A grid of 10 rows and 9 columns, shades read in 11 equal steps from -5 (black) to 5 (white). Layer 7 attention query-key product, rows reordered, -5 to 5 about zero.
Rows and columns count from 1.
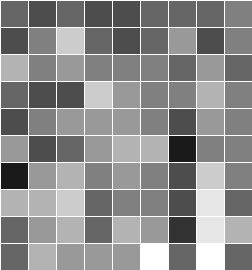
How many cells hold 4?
2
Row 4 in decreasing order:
3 2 1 0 0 0 -1 -2 -2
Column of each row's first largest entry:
9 3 1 4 3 5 8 8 8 6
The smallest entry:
-4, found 2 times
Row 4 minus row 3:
-3 -2 -3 3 1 0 1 1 1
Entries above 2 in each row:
0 1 0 1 0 0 1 2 1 2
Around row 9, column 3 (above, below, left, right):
3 1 1 -1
